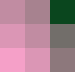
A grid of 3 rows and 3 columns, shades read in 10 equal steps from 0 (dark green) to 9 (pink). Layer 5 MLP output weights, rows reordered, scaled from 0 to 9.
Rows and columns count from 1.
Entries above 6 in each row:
1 2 2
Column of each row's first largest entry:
1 1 1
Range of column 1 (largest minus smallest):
2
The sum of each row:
13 19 22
